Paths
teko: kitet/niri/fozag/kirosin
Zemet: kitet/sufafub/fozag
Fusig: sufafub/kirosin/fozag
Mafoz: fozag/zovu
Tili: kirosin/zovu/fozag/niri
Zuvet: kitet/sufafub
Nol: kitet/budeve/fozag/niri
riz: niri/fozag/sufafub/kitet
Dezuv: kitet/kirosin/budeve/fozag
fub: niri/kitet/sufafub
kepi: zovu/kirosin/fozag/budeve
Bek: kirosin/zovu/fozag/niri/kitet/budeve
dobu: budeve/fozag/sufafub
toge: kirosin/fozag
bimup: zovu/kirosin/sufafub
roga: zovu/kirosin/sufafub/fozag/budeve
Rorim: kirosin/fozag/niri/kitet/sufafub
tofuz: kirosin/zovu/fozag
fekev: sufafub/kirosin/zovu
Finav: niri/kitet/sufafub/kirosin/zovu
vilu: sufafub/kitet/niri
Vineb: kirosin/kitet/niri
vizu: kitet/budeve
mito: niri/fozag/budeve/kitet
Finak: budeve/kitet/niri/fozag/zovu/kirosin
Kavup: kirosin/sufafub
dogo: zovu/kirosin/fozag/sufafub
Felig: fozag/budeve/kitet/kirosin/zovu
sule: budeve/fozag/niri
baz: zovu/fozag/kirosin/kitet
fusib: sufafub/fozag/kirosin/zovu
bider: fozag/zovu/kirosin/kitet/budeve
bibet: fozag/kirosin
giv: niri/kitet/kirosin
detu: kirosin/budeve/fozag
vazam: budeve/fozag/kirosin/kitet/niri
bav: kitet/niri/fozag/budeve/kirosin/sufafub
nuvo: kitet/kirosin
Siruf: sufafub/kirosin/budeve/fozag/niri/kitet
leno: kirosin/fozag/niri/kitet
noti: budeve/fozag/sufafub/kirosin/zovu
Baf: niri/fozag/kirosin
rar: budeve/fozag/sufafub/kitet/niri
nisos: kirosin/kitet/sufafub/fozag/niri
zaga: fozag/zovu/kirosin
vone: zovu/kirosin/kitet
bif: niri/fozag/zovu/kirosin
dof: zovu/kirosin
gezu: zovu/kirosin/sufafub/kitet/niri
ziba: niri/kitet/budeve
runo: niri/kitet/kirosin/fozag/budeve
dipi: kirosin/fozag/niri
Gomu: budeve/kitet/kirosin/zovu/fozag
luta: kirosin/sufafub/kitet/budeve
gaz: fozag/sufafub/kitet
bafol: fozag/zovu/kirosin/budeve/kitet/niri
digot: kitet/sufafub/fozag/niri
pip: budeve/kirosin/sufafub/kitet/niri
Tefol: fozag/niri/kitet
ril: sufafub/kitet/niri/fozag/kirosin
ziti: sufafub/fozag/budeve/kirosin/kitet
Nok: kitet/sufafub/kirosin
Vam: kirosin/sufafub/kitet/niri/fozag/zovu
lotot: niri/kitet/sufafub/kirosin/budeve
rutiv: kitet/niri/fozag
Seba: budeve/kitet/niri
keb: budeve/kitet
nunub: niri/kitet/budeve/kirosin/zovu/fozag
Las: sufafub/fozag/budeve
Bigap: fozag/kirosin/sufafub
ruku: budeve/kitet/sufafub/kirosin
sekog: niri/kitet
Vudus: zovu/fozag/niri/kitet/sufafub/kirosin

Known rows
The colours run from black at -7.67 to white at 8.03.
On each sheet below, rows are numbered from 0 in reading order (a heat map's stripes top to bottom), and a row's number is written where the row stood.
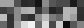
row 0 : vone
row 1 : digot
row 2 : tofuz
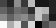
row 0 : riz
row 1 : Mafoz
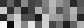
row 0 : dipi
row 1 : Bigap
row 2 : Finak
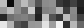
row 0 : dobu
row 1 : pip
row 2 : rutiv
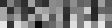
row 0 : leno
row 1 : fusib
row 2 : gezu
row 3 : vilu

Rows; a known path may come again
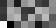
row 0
toge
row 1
fusib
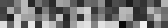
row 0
Bigap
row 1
leno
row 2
vone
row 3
sekog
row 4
tofuz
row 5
Fusig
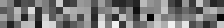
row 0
Finak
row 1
Vineb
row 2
noti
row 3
gezu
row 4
rutiv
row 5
ruku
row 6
riz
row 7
Felig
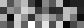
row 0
bimup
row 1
digot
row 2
Mafoz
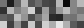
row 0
dogo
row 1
vazam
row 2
dobu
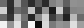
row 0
vilu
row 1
dipi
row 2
pip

